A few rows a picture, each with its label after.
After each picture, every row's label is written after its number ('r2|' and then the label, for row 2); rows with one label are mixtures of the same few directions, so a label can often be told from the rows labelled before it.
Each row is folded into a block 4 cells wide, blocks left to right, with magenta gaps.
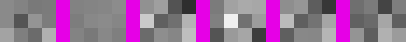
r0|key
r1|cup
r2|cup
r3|key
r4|cup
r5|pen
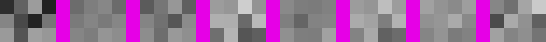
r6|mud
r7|mud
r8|mud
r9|pen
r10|key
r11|pen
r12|mud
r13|cup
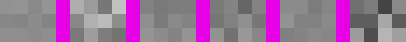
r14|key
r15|mud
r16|key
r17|pen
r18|cup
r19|pen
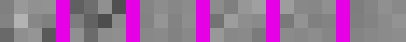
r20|key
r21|mud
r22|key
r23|cup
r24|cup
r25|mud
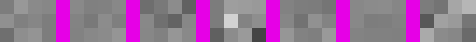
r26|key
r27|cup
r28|mud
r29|key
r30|key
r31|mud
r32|cup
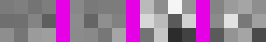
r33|pen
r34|key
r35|pen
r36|key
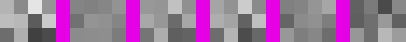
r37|pen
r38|cup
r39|pen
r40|pen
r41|cup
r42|pen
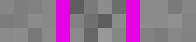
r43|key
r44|mud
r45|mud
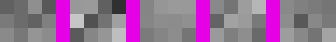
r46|mud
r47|cup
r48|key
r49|cup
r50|key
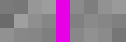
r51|cup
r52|cup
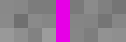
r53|key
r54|mud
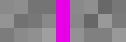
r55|cup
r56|key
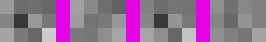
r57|key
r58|cup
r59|key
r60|key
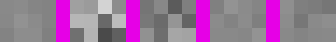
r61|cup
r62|pen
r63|pen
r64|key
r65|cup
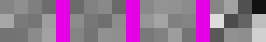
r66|cup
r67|mud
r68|key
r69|cup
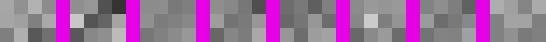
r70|pen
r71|cup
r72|cup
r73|cup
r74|pen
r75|key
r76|cup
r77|mud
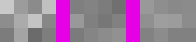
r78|mud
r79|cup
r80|mud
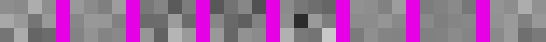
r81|pen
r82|mud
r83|pen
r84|mud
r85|key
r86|mud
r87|mud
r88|pen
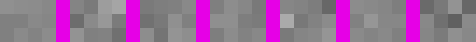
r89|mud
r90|cup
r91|pen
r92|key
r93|cup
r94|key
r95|mud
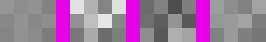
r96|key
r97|mud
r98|pen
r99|mud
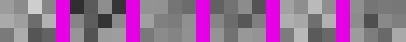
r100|pen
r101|mud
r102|cup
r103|mud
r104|pen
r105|key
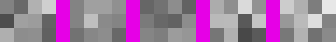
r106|cup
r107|key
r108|mud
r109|pen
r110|mud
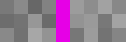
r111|pen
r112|pen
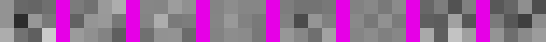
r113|key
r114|cup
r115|key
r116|key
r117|key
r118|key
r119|pen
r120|mud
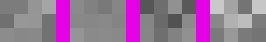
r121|cup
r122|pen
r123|mud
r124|mud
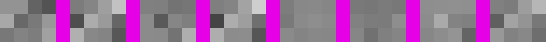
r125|cup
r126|cup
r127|key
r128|cup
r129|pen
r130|mud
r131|key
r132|cup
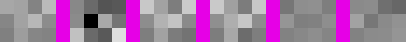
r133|mud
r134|key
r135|mud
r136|mud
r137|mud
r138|cup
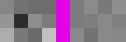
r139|key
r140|pen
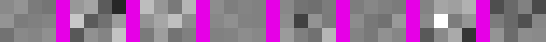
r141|cup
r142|cup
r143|mud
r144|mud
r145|key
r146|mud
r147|key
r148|mud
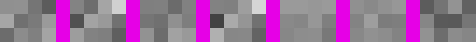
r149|cup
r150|cup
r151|pen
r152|cup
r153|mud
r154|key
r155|mud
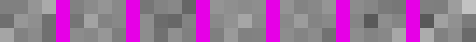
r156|cup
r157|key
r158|mud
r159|mud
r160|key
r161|key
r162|cup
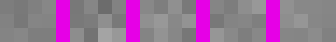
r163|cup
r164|pen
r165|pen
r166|cup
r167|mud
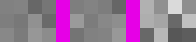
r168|pen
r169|cup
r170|pen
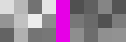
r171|mud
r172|mud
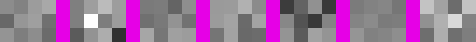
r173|cup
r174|key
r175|pen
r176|pen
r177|mud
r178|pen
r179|mud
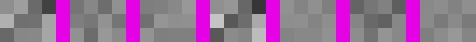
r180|cup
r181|pen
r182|cup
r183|cup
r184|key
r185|mud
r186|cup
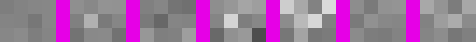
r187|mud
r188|key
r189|key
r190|key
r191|mud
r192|cup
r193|mud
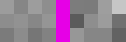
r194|pen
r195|cup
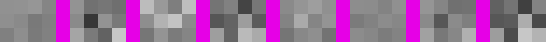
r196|pen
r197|key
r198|mud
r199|pen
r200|key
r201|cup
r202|key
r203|pen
